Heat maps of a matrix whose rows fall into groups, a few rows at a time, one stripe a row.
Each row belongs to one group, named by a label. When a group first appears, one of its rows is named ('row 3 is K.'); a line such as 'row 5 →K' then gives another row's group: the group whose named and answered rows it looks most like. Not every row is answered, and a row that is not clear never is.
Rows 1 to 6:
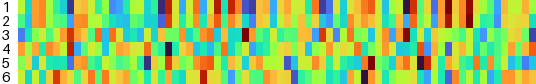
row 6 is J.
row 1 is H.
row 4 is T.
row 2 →H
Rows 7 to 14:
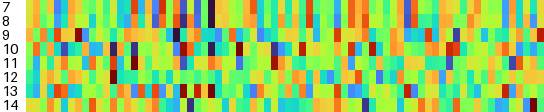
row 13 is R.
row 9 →T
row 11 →J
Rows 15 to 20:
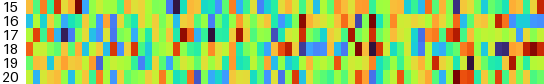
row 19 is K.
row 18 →J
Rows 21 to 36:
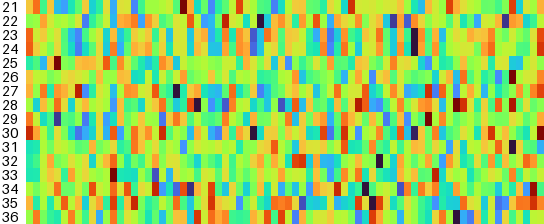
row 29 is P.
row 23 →H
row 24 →H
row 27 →T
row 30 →H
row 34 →R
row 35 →J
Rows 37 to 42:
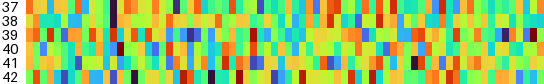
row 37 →T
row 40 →P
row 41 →H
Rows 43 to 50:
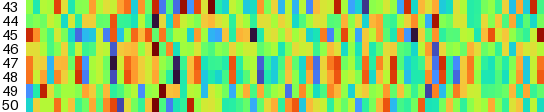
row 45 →H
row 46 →T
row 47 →T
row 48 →T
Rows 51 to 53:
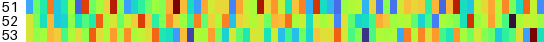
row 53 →R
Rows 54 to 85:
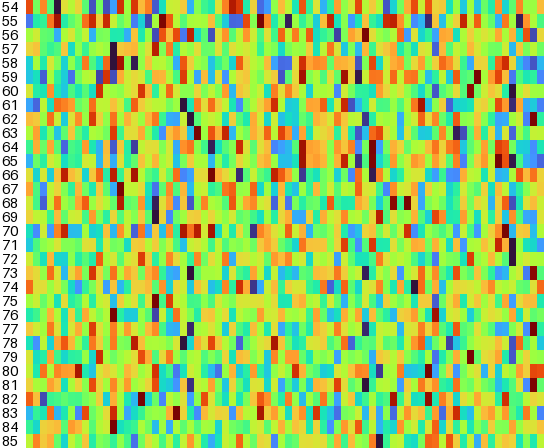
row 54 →P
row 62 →R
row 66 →J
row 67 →P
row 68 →P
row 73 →R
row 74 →H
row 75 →T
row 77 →R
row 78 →J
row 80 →T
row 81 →R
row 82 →P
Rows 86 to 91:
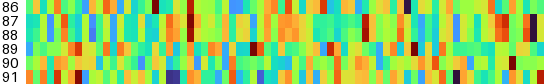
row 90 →K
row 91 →T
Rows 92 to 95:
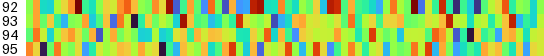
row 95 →P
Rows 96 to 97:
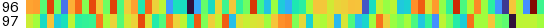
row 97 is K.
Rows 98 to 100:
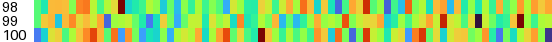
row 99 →K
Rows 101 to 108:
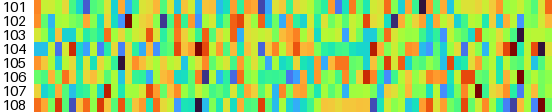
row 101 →H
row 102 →P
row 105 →T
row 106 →K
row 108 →R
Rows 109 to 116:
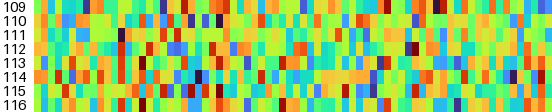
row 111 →T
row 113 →J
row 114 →R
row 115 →R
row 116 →J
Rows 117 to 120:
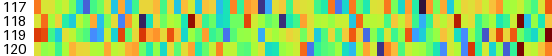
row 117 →H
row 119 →H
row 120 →J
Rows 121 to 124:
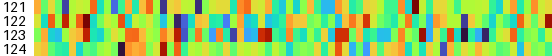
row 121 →P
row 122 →T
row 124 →T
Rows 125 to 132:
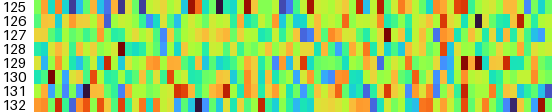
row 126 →K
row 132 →R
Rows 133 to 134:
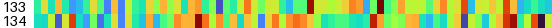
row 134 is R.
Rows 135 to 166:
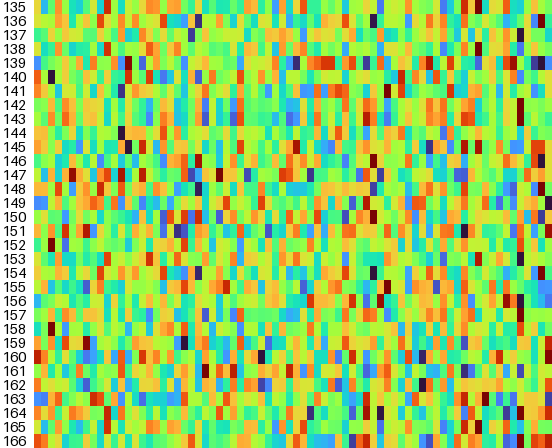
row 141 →T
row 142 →K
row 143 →K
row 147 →J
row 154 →R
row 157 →K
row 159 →T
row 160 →H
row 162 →H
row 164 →J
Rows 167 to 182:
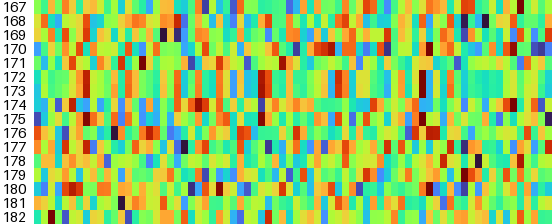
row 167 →K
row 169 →T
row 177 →T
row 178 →K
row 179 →K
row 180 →J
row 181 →T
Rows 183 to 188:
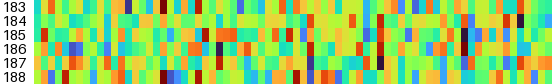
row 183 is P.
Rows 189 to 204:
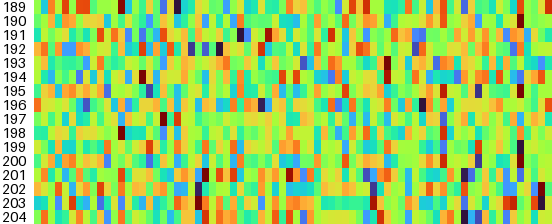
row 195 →K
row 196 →H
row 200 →K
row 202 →R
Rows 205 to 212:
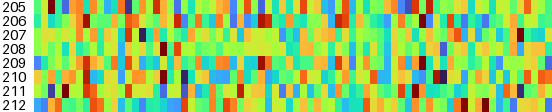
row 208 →T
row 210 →T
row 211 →P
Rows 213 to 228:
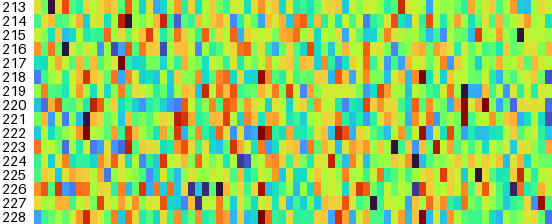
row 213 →P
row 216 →P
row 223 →P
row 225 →K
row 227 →R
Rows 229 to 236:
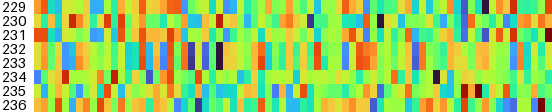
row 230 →J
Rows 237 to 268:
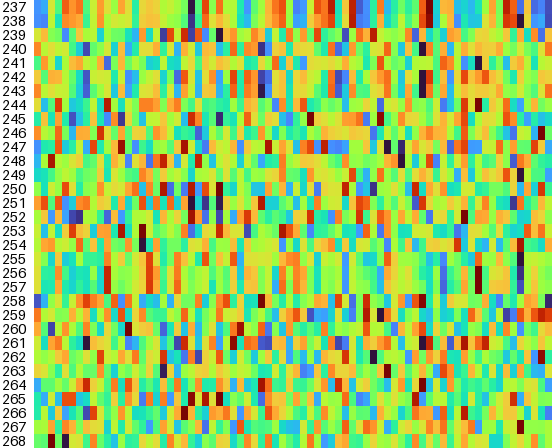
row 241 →K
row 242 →H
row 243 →H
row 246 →R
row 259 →J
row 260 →P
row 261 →H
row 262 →R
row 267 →K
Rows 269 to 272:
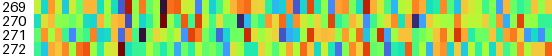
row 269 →P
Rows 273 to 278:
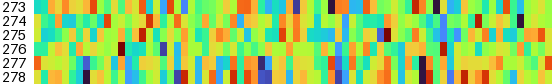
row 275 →J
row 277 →H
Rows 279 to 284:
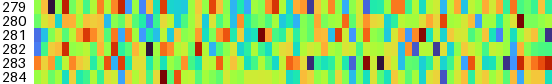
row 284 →T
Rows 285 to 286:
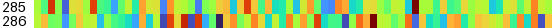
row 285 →P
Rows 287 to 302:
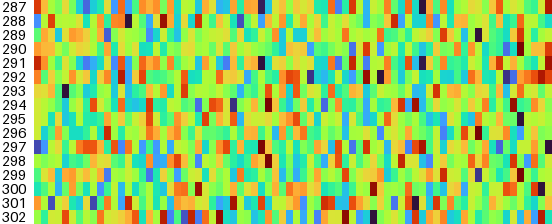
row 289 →K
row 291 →H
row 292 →J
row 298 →P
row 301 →P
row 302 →R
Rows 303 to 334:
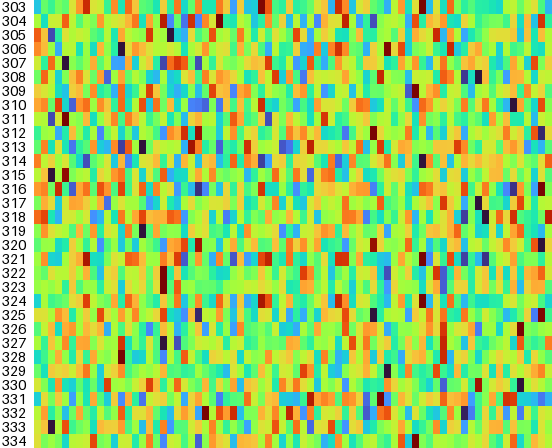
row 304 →R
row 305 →P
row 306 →T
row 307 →P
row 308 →K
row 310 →R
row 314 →H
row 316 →R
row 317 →K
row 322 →T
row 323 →T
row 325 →R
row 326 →K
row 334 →P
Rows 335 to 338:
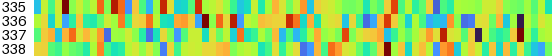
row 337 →K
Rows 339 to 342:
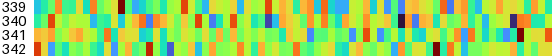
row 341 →J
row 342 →P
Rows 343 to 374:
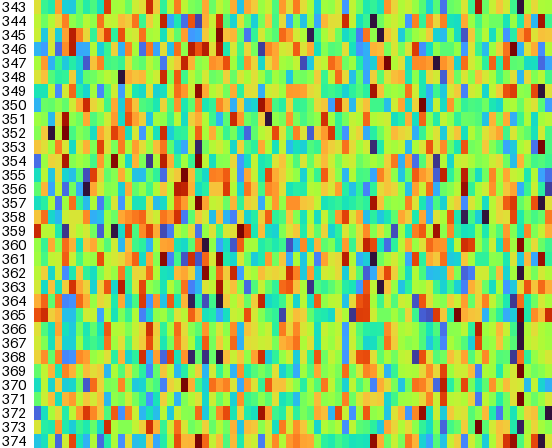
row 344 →R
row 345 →J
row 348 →T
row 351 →P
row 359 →P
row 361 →R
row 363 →J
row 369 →K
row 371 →K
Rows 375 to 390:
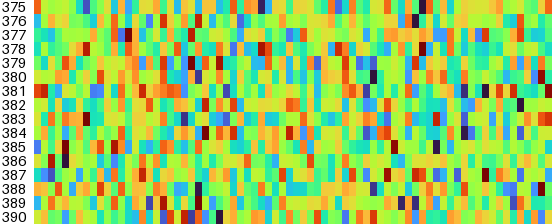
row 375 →H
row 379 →R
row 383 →T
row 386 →P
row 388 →R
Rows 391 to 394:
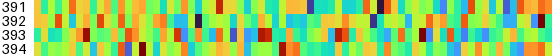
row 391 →J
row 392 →R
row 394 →J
